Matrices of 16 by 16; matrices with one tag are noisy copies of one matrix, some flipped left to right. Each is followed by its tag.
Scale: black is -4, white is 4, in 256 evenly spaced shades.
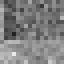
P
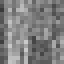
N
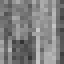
N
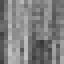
N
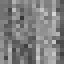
N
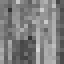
N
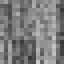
N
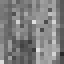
N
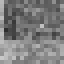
P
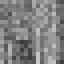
N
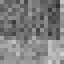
P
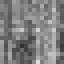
N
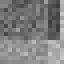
P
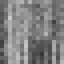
N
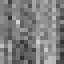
N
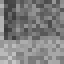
P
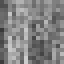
N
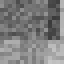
P
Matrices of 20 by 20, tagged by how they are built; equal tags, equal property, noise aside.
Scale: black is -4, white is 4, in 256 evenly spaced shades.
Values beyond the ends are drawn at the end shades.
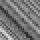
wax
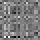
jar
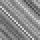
wax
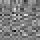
jar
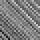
wax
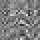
jar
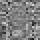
jar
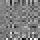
jar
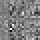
jar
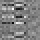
jar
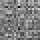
jar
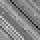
wax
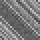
wax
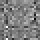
jar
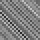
wax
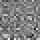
jar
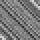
wax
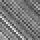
wax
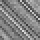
wax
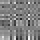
jar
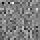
jar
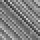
wax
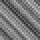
wax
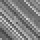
wax
